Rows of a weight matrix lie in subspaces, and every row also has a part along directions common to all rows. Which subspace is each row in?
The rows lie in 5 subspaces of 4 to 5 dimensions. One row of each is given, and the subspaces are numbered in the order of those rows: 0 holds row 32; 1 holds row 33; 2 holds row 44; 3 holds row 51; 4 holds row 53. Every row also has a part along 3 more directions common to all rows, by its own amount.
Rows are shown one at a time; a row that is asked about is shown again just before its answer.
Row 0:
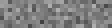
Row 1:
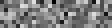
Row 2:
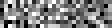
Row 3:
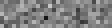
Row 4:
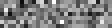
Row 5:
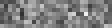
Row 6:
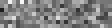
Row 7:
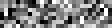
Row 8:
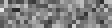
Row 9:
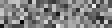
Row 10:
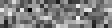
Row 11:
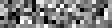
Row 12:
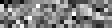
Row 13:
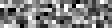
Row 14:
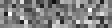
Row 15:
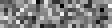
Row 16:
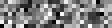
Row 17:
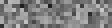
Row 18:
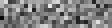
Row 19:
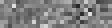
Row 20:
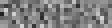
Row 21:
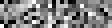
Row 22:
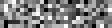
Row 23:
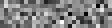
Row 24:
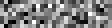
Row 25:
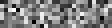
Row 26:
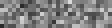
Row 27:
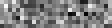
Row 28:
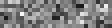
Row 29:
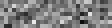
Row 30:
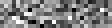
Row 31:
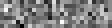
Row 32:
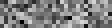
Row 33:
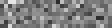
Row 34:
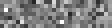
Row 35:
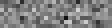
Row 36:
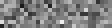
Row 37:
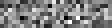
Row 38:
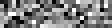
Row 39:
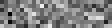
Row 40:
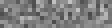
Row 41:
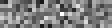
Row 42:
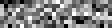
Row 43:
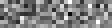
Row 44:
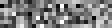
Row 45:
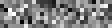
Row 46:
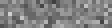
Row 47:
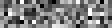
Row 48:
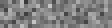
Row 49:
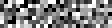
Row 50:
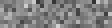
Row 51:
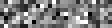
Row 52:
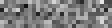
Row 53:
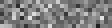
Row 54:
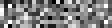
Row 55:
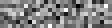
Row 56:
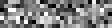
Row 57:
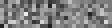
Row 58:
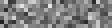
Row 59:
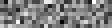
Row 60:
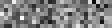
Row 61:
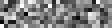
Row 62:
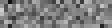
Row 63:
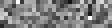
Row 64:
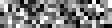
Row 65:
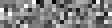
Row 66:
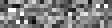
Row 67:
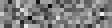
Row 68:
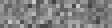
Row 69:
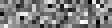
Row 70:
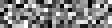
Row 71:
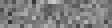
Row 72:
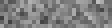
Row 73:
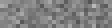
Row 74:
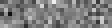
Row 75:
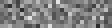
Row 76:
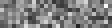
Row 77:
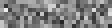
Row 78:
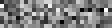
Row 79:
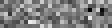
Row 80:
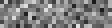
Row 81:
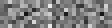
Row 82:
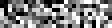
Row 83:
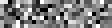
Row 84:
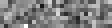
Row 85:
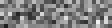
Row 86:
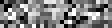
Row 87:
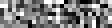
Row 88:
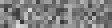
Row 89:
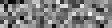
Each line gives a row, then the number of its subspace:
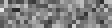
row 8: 2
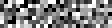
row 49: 4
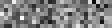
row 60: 3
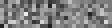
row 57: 1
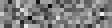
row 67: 4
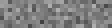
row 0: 3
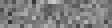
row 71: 4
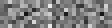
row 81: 4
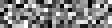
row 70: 3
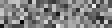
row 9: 3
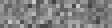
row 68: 4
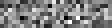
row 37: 1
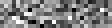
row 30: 0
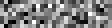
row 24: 1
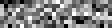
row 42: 1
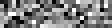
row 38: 0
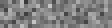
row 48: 4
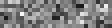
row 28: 4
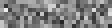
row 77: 2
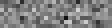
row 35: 1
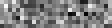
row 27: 3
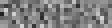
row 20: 2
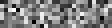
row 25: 2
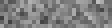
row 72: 3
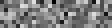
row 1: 4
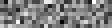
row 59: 4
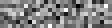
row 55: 4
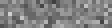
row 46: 0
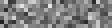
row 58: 0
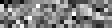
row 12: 1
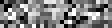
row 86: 1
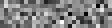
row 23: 2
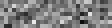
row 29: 0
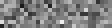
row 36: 0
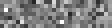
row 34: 4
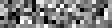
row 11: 2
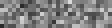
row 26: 2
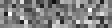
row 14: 0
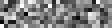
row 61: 0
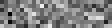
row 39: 3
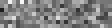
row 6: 1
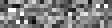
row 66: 2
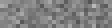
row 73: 3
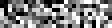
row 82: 3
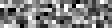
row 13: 2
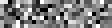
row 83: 4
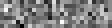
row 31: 4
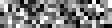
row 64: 3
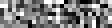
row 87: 3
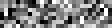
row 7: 2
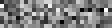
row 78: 2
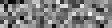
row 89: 1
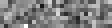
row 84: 3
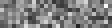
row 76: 3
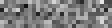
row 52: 2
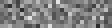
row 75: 4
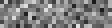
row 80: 4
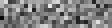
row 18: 3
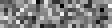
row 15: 4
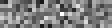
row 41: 4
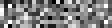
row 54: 1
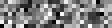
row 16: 4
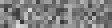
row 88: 4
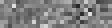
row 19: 0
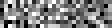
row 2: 1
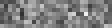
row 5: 3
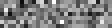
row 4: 0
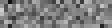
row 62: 1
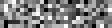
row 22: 1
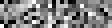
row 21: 1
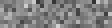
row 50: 2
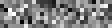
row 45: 2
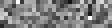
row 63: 0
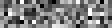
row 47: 0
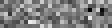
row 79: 0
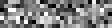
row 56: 2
